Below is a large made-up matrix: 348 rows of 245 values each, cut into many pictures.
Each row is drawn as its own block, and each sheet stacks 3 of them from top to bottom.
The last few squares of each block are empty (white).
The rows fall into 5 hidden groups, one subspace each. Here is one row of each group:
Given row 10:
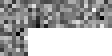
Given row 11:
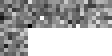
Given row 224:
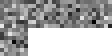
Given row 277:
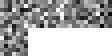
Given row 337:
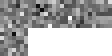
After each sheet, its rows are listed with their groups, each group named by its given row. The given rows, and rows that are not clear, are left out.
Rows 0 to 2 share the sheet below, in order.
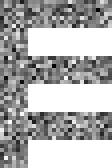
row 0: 11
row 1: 224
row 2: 11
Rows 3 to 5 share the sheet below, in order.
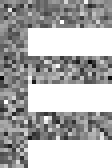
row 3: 11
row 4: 10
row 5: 10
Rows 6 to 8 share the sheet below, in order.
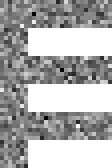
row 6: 224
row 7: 10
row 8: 10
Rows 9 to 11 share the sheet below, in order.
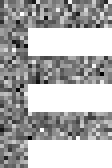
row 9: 224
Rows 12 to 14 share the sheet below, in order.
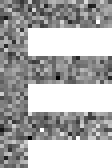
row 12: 11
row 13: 277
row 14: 11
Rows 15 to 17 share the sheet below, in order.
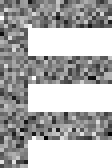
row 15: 11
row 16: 224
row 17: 224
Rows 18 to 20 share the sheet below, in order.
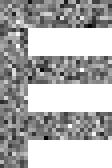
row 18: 11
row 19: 11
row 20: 224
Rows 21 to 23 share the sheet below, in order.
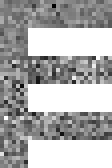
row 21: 11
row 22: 10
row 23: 11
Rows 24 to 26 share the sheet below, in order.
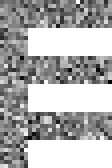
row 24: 277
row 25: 224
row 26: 10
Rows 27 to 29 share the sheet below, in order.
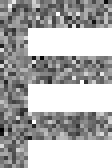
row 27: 11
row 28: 224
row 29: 11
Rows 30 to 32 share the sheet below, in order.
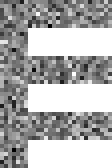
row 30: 337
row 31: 224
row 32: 224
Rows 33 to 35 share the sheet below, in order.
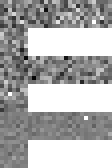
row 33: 224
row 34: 224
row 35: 337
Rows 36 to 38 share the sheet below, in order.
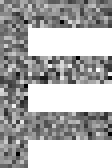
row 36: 11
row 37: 277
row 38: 337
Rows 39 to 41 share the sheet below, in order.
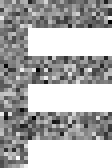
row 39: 11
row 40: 10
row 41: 224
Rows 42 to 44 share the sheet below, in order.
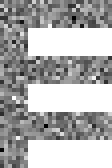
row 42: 224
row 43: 224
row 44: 277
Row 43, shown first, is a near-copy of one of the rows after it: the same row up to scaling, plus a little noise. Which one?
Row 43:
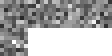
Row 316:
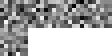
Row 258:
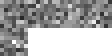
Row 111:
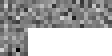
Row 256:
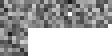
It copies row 258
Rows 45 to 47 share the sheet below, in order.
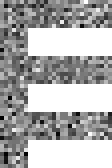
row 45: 11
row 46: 337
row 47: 277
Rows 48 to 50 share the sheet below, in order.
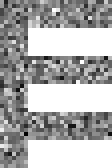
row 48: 10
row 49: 10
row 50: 337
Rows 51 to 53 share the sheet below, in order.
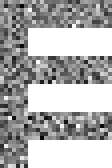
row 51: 11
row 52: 337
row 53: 10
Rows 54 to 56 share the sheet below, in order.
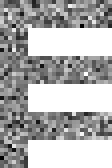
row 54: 11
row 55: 277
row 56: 10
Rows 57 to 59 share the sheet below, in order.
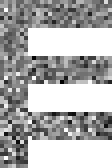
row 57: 10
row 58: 224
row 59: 11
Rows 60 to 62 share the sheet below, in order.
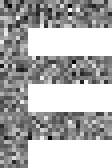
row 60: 337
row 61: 224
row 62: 337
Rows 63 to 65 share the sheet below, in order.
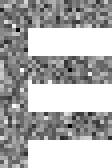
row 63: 10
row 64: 337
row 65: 224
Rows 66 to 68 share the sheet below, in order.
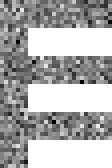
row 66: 337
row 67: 224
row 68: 10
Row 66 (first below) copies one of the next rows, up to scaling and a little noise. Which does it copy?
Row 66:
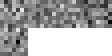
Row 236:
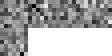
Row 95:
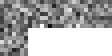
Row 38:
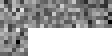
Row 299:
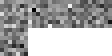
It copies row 38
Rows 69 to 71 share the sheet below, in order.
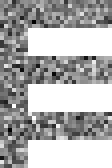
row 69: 224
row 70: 10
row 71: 11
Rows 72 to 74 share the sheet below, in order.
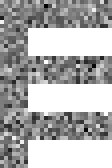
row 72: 10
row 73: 10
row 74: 10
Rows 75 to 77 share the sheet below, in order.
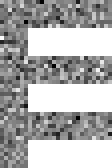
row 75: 277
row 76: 10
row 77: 277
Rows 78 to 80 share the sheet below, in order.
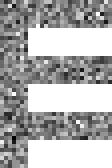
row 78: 10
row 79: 10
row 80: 10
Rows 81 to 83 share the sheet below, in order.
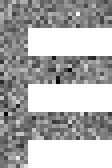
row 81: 11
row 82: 277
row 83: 224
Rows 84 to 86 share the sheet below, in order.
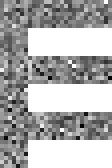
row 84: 10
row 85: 337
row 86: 11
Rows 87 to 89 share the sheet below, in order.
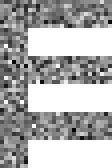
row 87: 277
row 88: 10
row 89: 224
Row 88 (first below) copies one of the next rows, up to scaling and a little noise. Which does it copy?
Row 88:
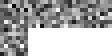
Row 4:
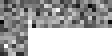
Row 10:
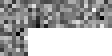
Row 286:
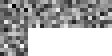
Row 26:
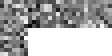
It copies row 286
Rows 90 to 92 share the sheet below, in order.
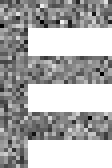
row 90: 277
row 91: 10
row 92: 224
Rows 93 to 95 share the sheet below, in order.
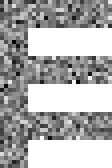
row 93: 224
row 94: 337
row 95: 337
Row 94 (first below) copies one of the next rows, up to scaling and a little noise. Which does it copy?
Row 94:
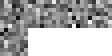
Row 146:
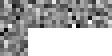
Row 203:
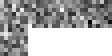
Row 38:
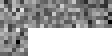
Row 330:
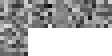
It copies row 146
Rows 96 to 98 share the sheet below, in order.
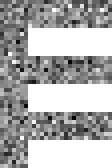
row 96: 10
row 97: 10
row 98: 224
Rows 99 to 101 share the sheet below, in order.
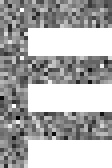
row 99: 337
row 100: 337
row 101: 10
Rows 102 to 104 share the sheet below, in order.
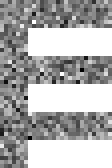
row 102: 224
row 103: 11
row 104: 11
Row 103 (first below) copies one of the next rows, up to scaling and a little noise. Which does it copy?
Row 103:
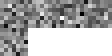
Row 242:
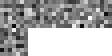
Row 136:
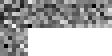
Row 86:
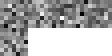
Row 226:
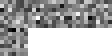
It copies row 86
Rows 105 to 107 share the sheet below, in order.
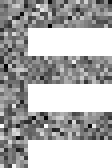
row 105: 337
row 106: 224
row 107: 277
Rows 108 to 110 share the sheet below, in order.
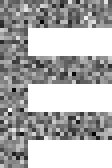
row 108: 277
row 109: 337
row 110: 224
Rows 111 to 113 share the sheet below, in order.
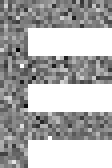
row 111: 224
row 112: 224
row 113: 337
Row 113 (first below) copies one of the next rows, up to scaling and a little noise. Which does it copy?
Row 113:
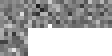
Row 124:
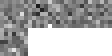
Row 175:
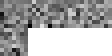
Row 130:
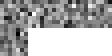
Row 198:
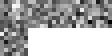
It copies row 124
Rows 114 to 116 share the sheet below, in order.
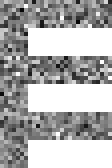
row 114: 277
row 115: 277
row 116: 277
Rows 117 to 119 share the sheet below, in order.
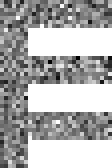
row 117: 337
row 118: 277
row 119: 10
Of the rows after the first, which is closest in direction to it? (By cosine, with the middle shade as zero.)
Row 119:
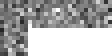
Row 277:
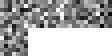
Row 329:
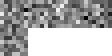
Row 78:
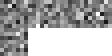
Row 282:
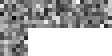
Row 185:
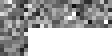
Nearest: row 185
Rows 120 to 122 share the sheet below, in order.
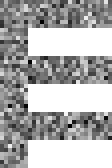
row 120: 277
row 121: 10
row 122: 224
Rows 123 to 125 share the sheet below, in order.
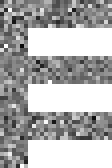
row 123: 277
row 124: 337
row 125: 224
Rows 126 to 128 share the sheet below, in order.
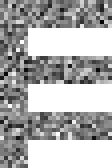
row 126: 224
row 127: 277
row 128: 277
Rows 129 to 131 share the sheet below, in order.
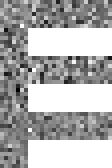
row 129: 224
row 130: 337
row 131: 10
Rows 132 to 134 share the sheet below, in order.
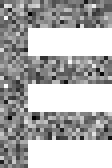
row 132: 11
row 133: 10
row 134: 11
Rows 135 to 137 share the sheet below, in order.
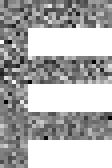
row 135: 337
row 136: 11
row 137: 337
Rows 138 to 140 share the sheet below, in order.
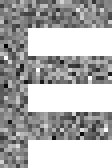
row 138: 10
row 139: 337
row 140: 11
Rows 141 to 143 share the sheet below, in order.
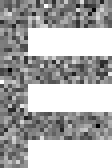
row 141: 10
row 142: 10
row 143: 277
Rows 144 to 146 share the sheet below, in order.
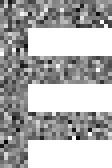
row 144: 224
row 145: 277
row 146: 337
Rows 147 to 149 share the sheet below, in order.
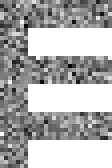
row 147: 10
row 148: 337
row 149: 10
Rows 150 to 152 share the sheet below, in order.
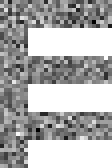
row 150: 224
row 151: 10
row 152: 10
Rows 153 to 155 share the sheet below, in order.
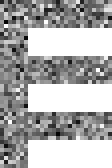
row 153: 277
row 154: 10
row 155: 277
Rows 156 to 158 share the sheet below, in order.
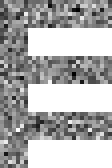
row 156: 337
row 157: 224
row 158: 337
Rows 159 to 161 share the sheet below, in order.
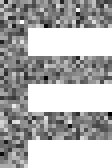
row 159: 224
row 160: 277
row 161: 224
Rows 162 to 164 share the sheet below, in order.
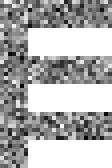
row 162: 10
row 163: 11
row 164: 10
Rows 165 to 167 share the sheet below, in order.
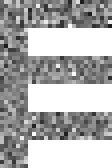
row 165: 277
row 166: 10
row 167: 224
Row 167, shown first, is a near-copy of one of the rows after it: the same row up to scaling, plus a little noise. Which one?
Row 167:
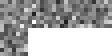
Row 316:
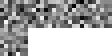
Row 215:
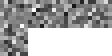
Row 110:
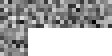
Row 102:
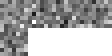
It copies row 102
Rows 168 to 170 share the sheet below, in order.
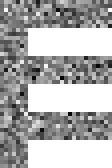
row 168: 10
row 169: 11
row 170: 337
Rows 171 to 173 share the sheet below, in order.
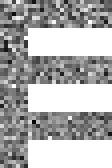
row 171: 277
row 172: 11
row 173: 337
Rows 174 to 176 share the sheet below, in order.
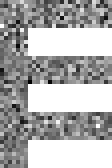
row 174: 11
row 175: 337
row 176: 277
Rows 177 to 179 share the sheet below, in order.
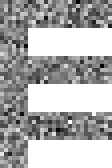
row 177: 224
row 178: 10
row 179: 337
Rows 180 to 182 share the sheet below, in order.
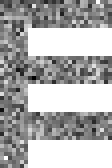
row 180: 10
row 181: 224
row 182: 10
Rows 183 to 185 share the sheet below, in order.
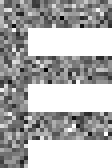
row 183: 11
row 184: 337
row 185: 10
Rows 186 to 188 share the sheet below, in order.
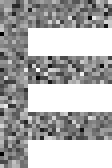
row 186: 337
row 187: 337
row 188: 337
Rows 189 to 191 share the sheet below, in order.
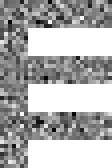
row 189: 337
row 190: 277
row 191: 337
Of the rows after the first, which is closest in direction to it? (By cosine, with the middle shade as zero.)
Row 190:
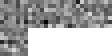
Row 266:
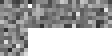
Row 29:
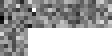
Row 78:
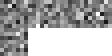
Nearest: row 78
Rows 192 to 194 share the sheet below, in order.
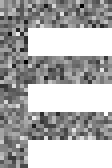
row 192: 10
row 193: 277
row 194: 224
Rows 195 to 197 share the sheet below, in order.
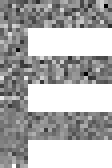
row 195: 224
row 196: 277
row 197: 224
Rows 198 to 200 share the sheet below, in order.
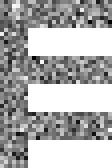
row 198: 337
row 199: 11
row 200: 224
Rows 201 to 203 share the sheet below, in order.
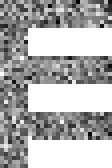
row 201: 277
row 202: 11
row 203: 337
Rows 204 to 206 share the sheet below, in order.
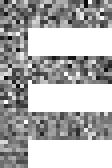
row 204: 10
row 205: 11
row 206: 277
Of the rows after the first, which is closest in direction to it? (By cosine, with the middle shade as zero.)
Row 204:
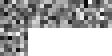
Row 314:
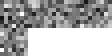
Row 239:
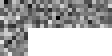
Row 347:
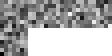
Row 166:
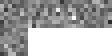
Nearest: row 239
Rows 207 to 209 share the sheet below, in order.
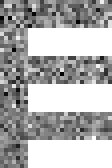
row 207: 11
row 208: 11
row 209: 11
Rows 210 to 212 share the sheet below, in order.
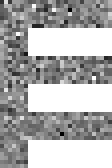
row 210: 224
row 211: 337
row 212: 11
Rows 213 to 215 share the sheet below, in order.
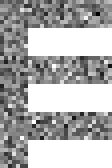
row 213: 277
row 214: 10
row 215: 224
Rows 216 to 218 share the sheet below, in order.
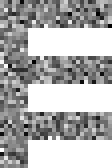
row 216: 224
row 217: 224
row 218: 277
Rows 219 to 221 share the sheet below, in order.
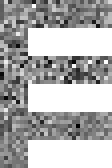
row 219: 224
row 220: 224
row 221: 11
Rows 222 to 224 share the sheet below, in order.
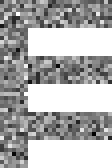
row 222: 277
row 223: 10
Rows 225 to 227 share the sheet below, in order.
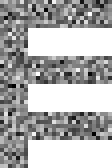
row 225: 10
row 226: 11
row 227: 224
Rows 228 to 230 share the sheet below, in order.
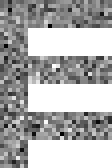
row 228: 277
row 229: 10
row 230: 11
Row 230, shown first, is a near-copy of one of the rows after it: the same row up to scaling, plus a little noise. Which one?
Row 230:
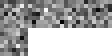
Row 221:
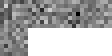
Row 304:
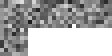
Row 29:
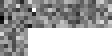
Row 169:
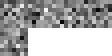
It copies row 169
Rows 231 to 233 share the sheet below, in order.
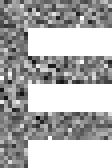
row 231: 337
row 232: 11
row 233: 337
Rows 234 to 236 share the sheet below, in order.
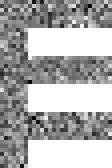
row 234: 224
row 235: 11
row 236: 337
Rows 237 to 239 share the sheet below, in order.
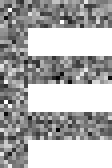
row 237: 11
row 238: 277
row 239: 337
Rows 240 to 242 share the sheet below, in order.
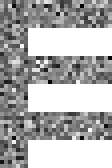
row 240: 10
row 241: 337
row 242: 11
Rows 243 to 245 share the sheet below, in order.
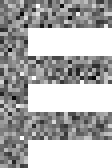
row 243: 337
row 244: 224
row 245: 224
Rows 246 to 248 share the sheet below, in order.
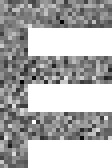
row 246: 11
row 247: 224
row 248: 224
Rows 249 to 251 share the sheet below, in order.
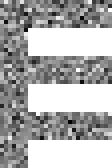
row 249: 337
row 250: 11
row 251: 337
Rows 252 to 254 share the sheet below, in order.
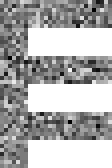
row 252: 10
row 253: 277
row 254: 277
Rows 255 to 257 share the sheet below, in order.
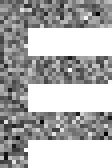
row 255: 277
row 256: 224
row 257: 277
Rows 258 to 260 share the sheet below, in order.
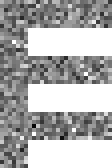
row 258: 224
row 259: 277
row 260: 224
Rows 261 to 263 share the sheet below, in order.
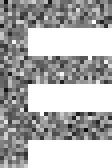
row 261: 224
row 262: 337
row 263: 224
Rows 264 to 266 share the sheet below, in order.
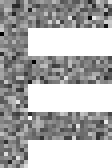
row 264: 337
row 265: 224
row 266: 337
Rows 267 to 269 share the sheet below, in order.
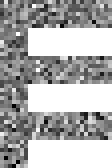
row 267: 224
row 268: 337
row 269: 10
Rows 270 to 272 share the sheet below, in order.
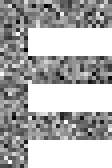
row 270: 10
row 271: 11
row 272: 10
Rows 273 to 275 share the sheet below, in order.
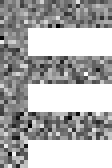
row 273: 277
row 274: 277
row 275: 337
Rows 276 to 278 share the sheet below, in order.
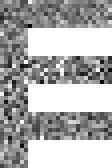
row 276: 11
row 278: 337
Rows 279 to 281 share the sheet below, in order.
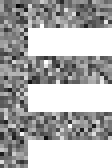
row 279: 10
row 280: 10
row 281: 224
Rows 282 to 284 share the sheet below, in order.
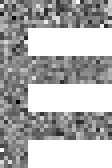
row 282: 277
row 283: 224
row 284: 277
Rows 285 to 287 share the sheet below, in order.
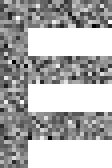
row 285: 277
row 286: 10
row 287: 337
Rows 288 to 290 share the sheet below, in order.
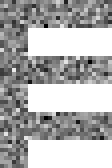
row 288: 224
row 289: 11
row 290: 10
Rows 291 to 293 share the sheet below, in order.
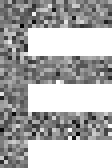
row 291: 224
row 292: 277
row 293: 11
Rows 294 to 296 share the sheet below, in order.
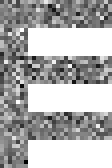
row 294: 10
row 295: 11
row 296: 10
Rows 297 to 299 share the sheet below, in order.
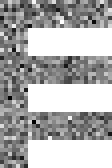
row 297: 11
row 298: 337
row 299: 337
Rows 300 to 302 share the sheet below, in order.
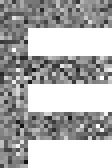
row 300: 277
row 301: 11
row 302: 10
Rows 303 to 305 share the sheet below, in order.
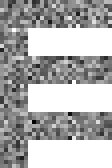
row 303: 11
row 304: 11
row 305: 11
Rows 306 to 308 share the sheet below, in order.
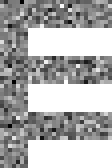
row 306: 337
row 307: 10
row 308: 10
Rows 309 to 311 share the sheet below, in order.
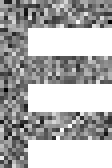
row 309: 277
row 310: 337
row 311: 277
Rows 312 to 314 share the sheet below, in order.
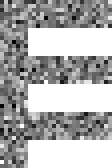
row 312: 224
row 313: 224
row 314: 11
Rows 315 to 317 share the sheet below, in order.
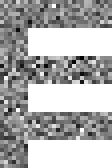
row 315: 10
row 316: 224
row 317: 337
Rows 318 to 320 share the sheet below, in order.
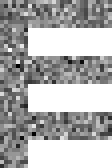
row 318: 10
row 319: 10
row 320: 224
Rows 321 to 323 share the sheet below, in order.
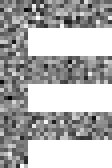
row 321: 11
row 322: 337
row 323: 224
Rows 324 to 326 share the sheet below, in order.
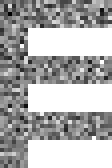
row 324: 10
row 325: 10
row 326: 277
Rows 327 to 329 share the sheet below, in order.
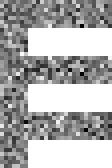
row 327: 224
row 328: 337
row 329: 277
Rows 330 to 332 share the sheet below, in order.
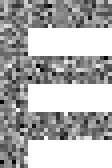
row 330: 337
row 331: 11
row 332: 224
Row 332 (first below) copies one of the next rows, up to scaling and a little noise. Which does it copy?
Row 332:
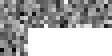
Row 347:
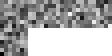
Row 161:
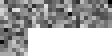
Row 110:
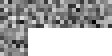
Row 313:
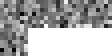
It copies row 313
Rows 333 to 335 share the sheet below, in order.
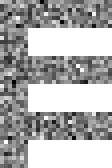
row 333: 277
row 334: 10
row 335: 337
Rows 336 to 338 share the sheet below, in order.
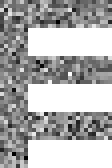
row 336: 277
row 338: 224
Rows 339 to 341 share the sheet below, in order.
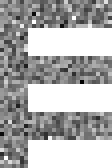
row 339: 224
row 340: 224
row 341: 277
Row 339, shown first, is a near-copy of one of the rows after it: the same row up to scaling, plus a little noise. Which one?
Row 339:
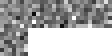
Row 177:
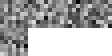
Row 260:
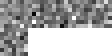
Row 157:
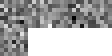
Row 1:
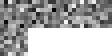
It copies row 260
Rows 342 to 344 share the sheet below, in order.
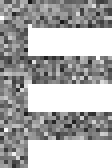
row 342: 11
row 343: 10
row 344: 277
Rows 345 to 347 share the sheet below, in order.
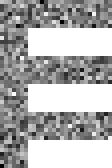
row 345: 277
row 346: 10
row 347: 224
